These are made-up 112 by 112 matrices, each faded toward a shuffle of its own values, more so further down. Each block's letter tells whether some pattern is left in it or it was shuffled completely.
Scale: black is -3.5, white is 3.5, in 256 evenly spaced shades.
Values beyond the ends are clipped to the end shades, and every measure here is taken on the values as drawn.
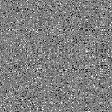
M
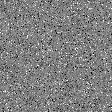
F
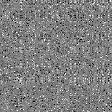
M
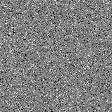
F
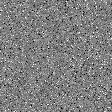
F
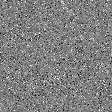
F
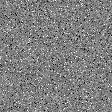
F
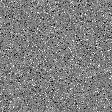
F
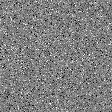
F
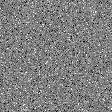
F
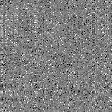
M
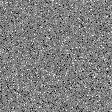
F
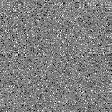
M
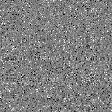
M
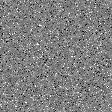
F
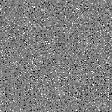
M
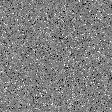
F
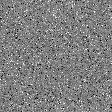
F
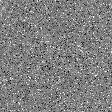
F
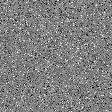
F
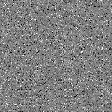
M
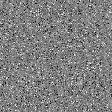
M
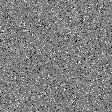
F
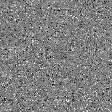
M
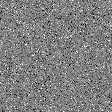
F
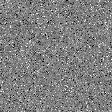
M
